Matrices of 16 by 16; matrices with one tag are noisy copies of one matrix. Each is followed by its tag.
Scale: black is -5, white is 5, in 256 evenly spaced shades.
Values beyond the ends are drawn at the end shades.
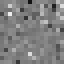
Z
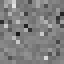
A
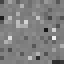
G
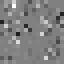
A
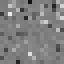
Z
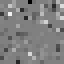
Z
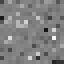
G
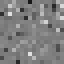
Z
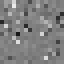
A
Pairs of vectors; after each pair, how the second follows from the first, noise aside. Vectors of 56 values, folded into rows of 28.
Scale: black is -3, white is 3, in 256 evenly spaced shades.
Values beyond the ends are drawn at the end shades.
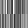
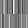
partly zeroed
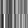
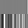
partly zeroed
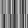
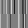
partly zeroed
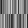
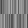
shrunk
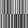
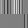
partly zeroed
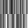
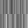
shrunk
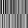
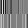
partly zeroed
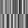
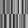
negated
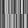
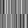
partly zeroed
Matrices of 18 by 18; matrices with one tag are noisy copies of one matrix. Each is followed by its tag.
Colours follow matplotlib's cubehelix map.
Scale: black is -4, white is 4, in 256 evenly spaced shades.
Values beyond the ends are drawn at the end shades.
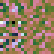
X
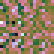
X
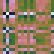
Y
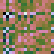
Y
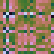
Y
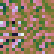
X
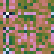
Y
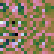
X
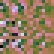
X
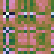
Y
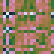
Y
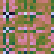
Y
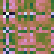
Y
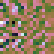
X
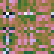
Y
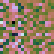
X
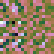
X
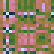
Y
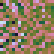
X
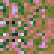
X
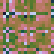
Y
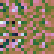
X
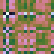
Y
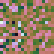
X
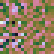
X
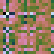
Y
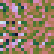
X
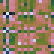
Y
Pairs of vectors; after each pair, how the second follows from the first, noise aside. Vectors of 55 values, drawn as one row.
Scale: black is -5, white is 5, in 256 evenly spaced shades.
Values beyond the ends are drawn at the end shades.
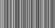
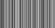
negated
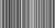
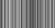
negated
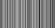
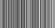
negated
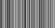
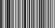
scaled up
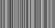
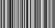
scaled up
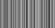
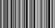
scaled up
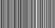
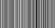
negated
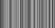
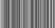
negated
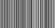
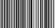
scaled up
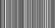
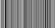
negated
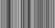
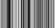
scaled up
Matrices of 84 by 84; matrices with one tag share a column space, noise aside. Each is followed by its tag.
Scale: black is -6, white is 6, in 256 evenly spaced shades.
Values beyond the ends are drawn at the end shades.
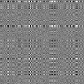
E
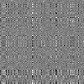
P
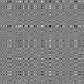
E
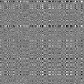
E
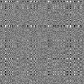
E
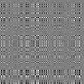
P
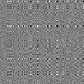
E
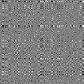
E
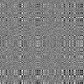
P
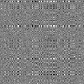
E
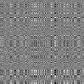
P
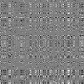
P
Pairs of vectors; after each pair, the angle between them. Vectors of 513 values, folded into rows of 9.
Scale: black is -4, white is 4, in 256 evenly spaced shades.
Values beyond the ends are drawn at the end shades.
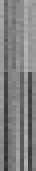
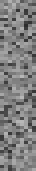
orthogonal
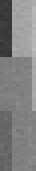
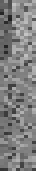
partly aligned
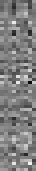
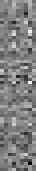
nearly opposite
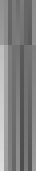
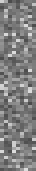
orthogonal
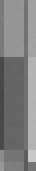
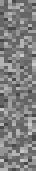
orthogonal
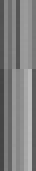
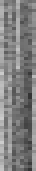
nearly opposite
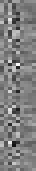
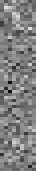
partly opposed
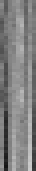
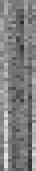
nearly opposite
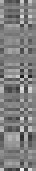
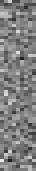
orthogonal
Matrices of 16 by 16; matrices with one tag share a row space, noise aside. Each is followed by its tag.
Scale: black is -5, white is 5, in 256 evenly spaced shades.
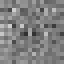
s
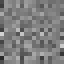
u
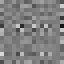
u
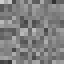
s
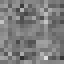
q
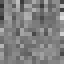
u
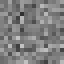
q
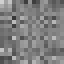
s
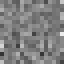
u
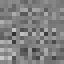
s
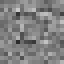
q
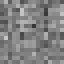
q
